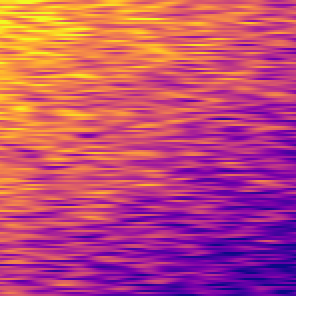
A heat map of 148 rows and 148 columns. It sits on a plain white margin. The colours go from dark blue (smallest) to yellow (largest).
Streaks run across, left to right. The histogram is bell-shaped. The ninth with the highest average is the top left. Values rise toward the top left. The bottom right is the ninth with the lowest average.
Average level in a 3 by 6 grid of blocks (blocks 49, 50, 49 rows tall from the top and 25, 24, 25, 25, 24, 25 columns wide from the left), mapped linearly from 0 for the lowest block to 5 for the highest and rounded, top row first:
5 4 4 4 3 3 | 4 3 3 2 2 1 | 2 2 1 1 0 0
